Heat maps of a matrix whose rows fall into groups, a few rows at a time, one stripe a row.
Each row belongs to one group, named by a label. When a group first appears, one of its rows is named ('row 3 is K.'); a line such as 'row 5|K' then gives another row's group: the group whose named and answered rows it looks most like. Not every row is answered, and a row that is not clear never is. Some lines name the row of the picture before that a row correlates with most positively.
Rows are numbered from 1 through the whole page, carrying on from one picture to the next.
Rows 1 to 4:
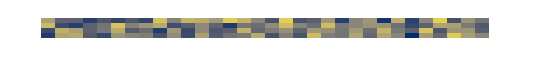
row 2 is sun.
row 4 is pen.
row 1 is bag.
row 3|pen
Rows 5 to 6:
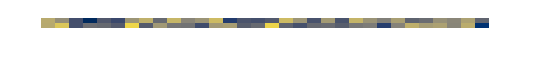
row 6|bag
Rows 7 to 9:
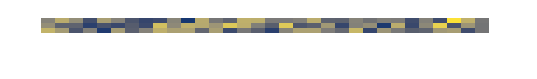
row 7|pen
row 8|bag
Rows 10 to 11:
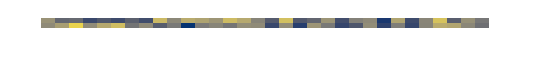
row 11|pen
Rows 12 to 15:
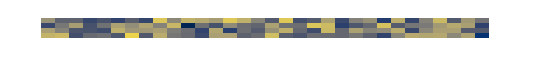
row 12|bag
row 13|pen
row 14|sun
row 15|bag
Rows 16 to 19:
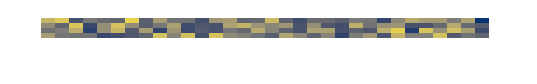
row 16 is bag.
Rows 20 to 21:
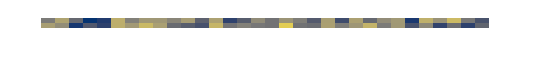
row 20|sun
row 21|sun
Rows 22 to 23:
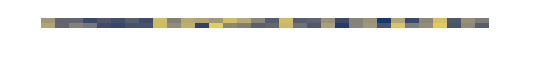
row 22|bag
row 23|bag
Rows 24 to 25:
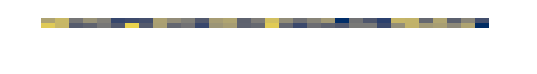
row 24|bag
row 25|bag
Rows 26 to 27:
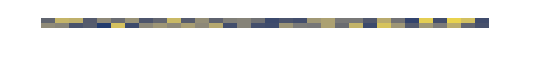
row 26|pen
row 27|sun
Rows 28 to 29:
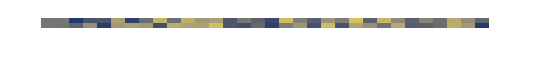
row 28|sun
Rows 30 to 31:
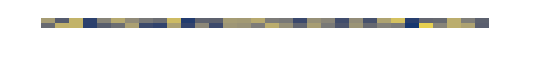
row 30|pen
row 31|pen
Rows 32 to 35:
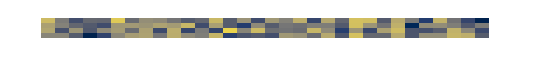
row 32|sun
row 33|sun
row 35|sun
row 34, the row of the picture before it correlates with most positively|30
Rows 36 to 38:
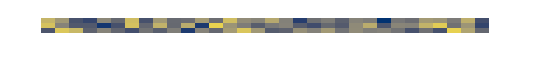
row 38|pen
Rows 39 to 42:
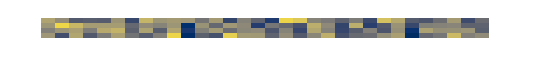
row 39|sun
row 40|pen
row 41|pen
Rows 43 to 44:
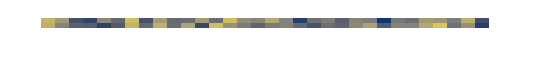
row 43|bag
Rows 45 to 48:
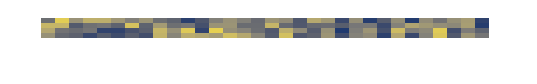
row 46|bag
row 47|bag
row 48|bag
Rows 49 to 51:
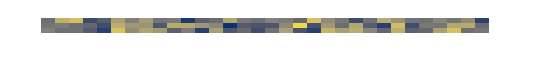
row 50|sun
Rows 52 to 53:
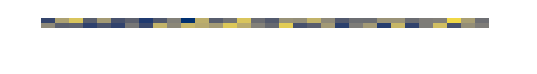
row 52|pen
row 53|bag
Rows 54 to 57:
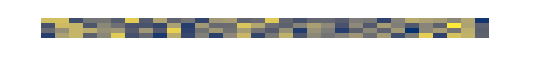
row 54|bag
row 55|pen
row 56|pen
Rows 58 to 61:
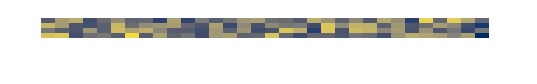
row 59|sun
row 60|sun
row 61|bag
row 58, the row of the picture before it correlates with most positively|55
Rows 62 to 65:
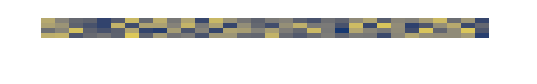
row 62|bag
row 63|sun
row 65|bag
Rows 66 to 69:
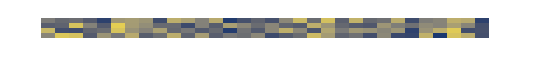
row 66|sun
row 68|sun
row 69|pen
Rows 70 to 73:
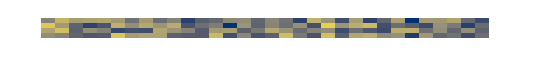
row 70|pen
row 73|sun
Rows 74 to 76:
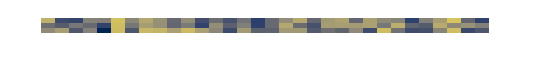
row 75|sun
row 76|sun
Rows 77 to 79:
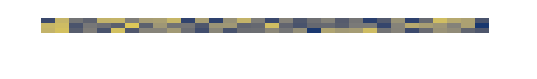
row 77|pen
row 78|bag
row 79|sun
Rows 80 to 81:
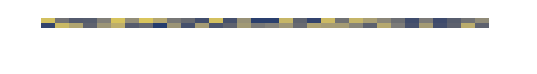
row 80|sun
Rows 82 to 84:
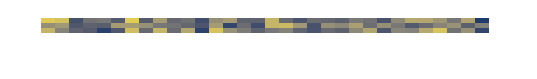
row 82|bag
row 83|sun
